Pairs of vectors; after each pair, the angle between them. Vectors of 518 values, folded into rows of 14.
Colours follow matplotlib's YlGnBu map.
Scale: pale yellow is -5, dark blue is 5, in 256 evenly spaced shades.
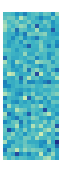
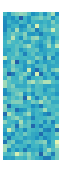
nearly opposite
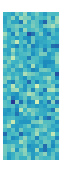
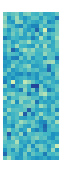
partly opposed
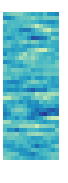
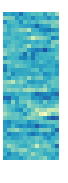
nearly opposite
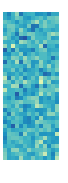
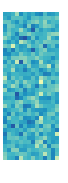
nearly parallel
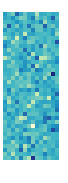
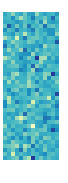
nearly parallel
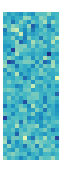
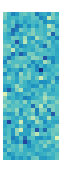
partly opposed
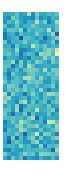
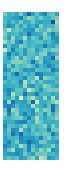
orthogonal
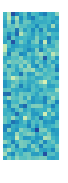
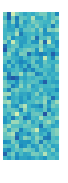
nearly opposite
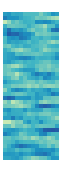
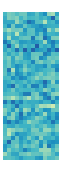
partly opposed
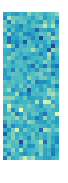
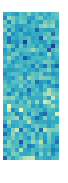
nearly parallel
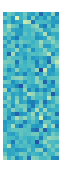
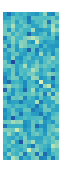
orthogonal
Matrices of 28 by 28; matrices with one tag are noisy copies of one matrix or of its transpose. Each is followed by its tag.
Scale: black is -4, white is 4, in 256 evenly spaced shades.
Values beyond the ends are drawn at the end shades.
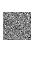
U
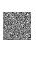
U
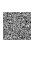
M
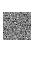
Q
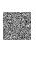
M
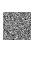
M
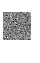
Q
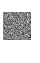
U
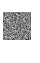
U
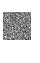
U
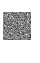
U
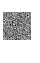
Q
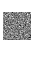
U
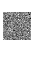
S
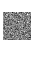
U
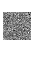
S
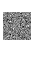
M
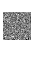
U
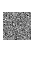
Q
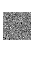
S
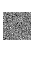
S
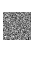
U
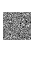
M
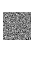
U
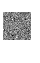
M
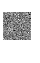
S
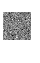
M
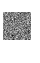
M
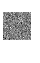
S
